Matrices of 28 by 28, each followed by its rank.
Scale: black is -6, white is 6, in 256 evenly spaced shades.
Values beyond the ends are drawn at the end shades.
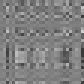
two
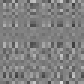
two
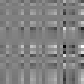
one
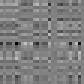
two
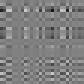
one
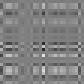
one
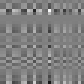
one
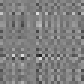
two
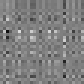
two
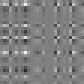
one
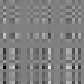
one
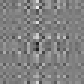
two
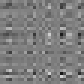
two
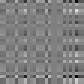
one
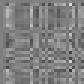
two
